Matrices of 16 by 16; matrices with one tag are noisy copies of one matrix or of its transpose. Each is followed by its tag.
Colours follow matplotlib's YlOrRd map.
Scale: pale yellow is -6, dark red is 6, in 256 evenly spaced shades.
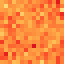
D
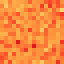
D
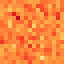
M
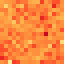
D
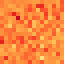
M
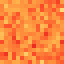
D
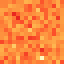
M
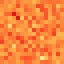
M
